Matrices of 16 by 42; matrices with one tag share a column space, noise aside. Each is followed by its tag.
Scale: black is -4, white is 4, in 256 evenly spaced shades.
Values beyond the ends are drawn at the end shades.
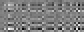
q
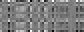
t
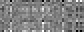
t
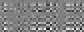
q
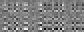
q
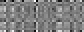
t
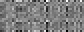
t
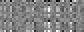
t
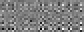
q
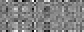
t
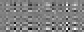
q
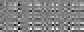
q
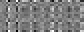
t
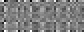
t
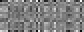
t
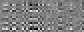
q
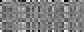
t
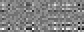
q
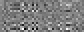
q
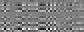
q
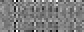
t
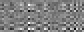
q
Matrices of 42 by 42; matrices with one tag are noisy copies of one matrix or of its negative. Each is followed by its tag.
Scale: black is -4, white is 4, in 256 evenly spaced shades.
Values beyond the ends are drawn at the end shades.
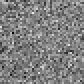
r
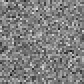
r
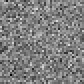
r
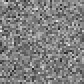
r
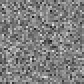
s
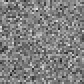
r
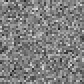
r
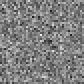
s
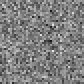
s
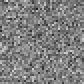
r
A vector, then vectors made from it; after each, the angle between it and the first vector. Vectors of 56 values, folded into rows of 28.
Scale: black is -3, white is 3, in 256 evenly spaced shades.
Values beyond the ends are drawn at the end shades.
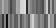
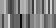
partly aligned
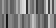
nearly parallel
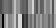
orthogonal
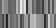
nearly parallel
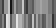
orthogonal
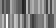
nearly opposite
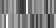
nearly opposite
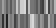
nearly parallel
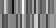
partly aligned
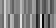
orthogonal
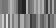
nearly opposite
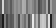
partly aligned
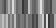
partly opposed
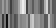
nearly parallel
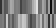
partly opposed
